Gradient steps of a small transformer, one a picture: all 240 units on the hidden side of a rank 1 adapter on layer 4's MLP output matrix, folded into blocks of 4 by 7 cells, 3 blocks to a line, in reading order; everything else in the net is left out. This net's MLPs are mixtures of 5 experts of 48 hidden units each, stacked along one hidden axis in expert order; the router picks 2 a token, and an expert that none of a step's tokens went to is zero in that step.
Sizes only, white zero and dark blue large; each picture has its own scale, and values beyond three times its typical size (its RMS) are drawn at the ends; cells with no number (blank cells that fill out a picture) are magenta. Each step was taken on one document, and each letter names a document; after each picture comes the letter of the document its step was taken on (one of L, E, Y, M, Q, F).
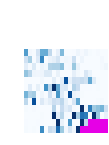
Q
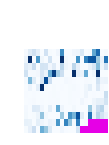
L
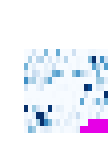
L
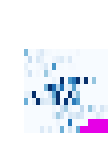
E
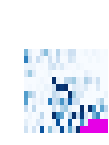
Q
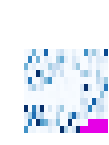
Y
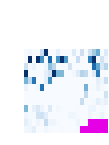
L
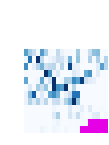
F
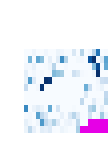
L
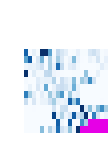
Q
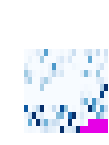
Y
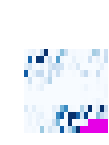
Y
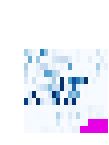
E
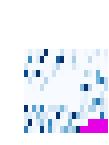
Y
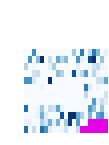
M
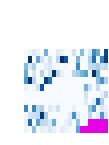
L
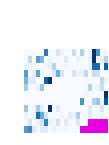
L
